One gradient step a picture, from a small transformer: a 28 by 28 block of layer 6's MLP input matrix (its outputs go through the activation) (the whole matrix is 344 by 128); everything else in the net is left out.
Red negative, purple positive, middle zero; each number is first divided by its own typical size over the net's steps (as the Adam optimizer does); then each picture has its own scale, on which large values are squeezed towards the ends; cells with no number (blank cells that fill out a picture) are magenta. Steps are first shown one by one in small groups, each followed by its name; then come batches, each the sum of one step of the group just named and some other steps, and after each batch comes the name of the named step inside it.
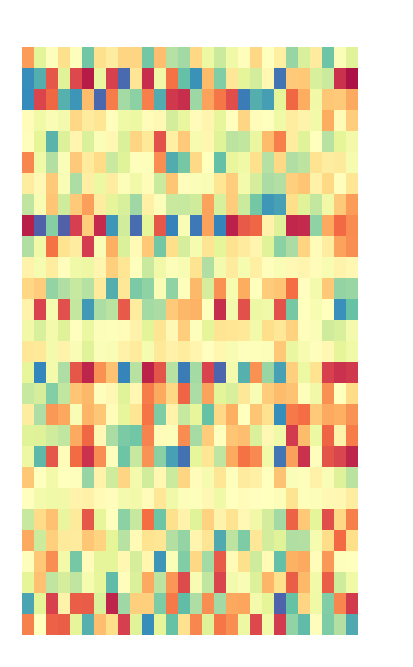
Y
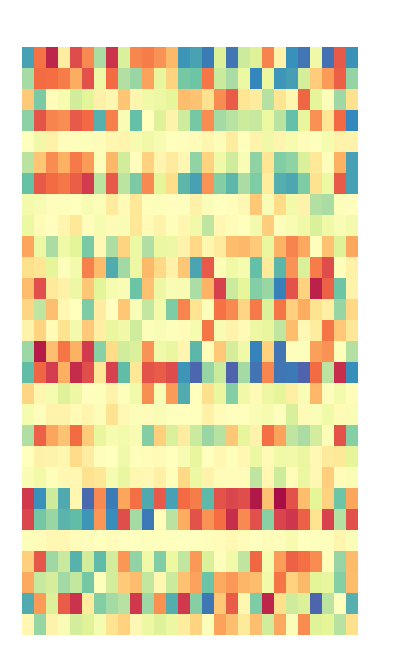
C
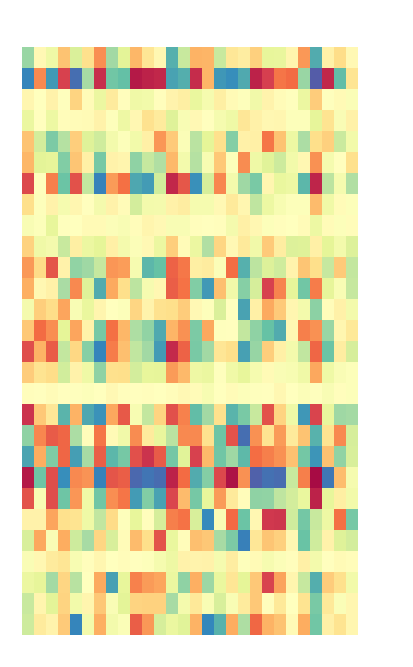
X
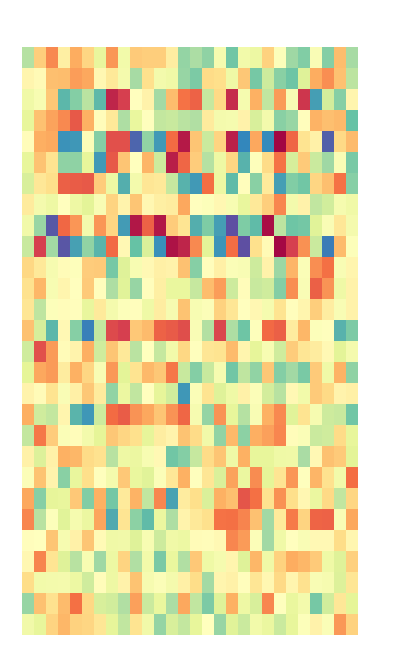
C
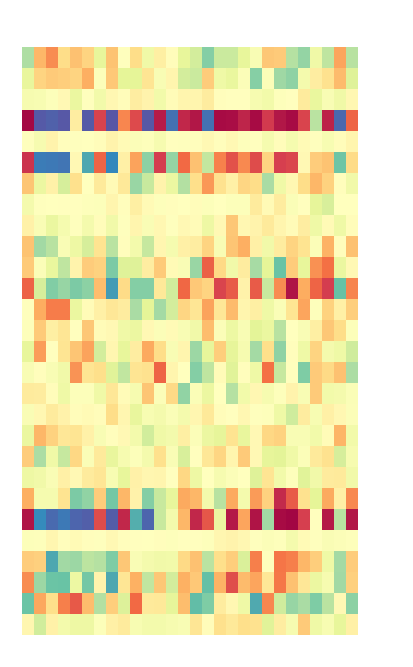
C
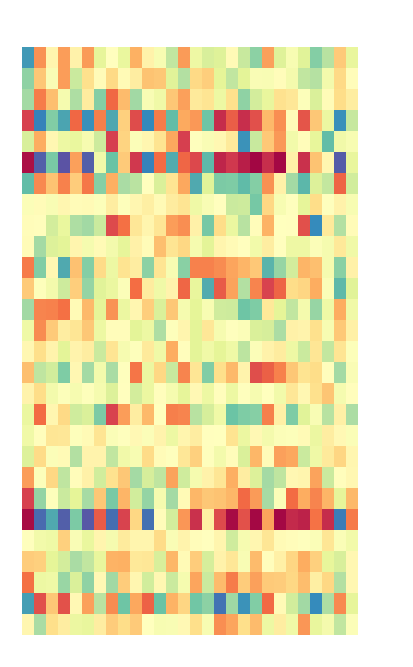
X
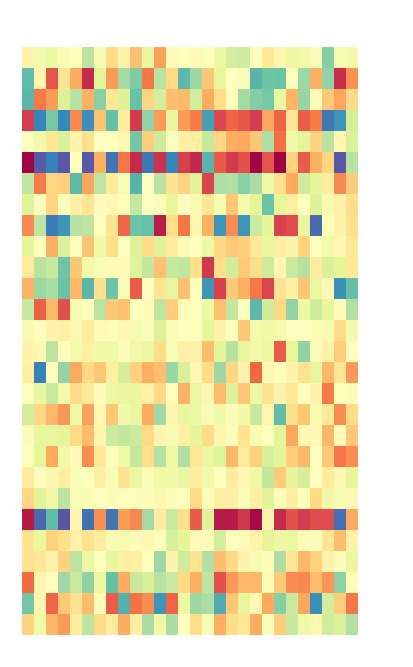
Y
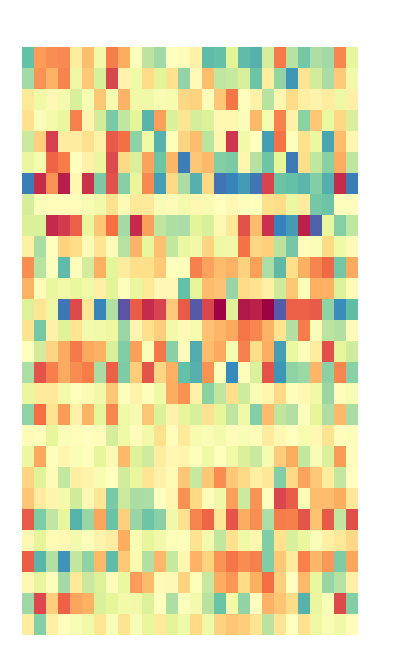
C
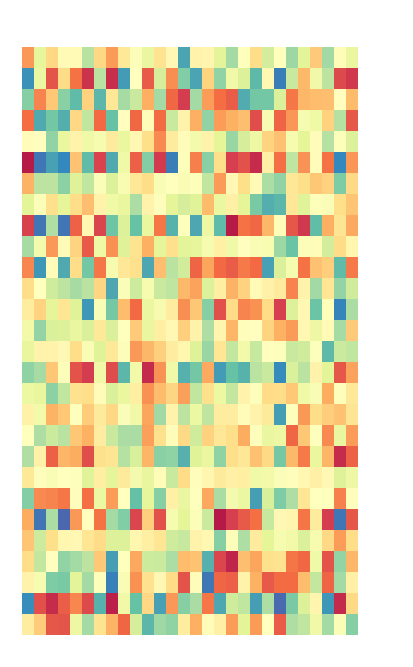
Y
